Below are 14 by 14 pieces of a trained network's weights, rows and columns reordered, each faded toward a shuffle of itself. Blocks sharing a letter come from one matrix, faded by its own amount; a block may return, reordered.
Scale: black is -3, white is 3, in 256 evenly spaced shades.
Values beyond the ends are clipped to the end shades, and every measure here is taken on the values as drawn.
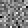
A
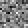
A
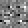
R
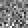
A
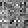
R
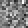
A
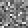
A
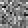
A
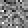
A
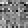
R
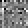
R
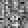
R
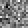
A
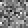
A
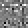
R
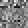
R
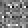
R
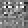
R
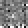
R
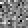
A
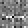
R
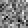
A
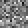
A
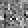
R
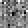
R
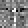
R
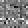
R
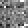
R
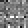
R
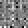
R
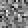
A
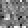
R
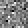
A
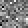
A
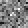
A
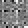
R
